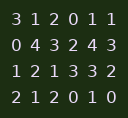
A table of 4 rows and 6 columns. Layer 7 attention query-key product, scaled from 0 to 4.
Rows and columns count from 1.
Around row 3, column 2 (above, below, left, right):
4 1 1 1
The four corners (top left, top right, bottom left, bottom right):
3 1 2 0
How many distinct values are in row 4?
3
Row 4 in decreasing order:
2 2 1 1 0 0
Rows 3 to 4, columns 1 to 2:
1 2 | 2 1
